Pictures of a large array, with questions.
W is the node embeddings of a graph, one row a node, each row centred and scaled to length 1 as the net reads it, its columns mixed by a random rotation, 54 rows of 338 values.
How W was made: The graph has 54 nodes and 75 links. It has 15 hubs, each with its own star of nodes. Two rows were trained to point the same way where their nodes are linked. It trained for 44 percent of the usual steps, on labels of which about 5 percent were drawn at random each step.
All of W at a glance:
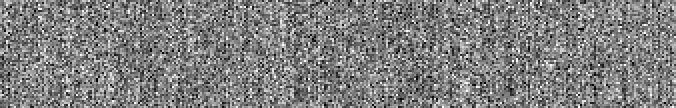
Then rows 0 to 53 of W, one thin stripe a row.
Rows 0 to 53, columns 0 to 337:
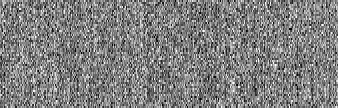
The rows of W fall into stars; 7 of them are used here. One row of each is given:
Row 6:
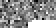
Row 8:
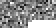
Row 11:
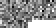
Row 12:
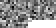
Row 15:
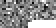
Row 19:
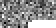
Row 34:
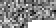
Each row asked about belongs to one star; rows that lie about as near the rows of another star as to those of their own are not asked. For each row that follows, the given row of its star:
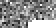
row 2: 8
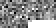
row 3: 19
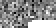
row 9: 34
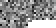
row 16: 6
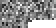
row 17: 8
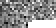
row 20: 8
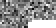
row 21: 15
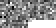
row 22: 12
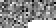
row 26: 34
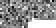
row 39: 11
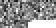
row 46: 6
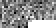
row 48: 19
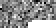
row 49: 6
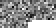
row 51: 12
